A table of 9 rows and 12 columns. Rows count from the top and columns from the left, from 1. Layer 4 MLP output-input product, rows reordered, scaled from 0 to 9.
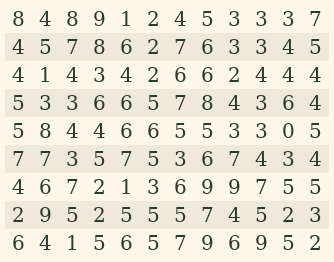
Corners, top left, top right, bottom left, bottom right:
8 7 6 2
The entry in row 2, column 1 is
4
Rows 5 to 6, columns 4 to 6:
4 6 6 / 5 7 5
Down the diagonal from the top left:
8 5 4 6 6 5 6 7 6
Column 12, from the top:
7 5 4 4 5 4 5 3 2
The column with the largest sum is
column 8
